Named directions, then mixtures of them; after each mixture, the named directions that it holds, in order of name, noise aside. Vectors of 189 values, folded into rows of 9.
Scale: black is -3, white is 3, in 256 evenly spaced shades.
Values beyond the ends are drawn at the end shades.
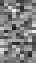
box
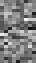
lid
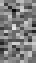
box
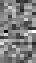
box, lid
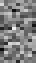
box, lid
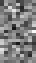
box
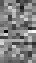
box, lid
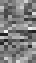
box, lid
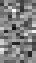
box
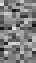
box, lid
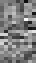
box, lid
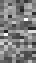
box, lid
